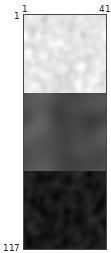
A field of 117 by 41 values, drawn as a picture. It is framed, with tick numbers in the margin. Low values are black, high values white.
It is made of 3 by 1 panels. Panel 1,1: very high, blotchy, faint in contrast. Panel 2,1: low, smooth, faint in contrast. Panel 3,1: very low, blotchy, faint in contrast.
